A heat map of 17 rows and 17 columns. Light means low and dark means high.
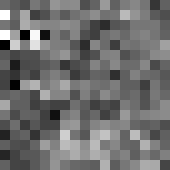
No row or column stands out. No overall slope runs across the table. An odd patch, rougher than its surroundings, sits in the top left. The halves do not mirror each other. No regular stripes run through it. Values change most from cell to cell in the top left.
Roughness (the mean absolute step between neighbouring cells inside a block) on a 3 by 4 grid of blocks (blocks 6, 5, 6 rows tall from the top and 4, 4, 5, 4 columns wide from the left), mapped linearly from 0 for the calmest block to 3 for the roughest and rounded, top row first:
3 1 1 0 / 1 1 0 0 / 0 1 1 1
